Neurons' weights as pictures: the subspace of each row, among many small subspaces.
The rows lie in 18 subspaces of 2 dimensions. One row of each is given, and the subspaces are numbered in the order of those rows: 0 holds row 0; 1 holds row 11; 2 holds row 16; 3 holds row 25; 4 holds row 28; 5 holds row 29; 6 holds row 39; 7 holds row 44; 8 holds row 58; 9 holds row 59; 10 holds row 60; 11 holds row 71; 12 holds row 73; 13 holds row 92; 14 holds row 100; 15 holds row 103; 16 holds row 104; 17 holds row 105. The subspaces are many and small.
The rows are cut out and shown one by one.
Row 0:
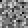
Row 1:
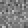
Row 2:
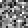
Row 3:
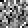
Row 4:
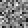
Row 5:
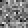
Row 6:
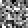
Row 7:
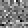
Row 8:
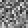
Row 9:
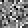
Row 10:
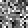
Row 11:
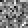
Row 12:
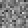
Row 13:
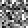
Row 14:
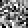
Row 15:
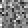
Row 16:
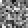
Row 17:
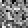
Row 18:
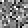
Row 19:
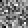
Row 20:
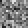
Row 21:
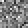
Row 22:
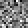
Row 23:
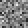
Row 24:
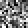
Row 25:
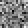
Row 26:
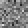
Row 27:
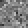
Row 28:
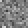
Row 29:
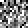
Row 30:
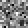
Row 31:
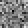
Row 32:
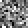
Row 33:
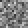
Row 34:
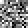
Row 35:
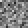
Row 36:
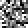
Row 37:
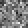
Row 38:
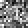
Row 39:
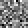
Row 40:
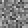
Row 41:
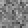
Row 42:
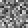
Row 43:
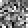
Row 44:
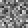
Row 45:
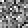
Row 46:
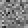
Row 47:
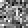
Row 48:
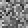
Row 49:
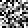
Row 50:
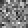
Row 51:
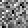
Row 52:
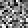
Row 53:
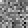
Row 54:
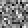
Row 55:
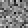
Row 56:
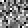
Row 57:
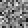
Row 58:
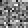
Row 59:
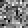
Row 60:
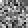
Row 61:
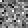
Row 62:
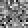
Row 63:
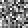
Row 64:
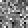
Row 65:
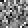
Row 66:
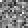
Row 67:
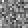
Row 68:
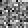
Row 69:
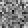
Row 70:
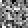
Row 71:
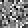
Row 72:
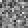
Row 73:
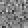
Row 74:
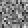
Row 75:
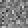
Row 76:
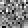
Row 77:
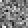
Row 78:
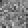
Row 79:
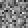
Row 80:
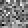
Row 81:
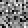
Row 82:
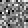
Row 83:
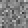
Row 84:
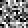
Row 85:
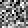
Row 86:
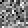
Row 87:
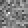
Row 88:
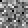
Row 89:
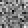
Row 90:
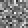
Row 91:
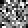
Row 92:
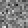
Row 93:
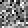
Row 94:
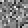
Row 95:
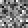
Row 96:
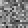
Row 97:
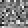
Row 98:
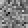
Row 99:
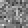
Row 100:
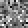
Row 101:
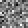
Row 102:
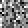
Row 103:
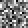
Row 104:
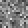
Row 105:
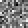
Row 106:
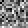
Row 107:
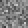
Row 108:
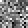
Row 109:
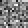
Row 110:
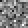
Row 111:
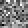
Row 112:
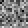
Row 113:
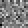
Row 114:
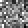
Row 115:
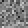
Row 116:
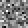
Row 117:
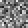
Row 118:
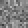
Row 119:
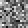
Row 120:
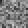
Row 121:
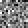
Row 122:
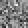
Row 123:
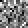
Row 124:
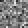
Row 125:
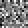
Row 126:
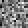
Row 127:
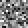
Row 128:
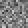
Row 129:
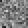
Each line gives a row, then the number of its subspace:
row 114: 9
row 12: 15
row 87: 10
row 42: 7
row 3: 5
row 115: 14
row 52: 6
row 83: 15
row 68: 8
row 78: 4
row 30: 16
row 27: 3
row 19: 10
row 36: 10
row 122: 13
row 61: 5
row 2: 0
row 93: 14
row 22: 6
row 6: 2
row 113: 15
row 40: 11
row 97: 6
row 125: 15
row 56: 5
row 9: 11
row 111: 13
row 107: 10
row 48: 8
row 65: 5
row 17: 2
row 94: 11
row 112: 7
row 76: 12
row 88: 5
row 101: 17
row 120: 2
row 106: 7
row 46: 13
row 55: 15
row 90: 15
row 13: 2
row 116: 10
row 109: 8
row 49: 17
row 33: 11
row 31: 3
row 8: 7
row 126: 1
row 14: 4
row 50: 12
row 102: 0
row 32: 4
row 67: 1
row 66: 0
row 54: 9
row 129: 4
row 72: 0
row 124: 0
